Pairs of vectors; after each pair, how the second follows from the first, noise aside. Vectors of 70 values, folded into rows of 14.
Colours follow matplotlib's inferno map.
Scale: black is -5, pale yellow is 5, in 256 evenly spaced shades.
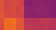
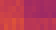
shrunk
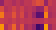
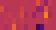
partly zeroed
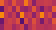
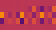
partly zeroed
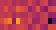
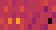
partly zeroed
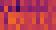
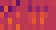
partly zeroed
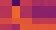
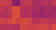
shrunk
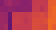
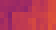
shrunk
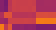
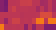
partly zeroed
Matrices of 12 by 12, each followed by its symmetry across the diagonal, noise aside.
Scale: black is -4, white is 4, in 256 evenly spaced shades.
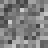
symmetric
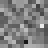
antisymmetric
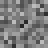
symmetric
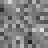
antisymmetric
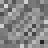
symmetric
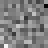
antisymmetric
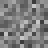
symmetric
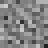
neither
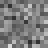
neither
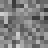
antisymmetric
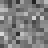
antisymmetric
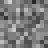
neither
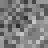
symmetric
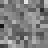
antisymmetric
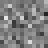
neither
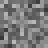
symmetric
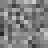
antisymmetric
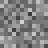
symmetric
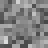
neither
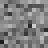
neither
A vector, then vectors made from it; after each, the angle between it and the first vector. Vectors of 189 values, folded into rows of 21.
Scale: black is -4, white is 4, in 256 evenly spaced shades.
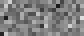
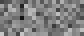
partly opposed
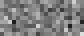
orthogonal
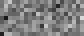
nearly parallel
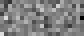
nearly opposite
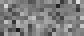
partly aligned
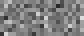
nearly parallel
